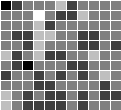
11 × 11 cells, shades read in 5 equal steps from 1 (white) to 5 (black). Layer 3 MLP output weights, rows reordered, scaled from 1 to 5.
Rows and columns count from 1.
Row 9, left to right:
3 3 3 4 4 3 3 3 3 4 3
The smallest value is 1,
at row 2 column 4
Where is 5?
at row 1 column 1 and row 7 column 3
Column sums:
33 37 39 30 37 37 36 38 34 34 35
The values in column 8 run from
2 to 4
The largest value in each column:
5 4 5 4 4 4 4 4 4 4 4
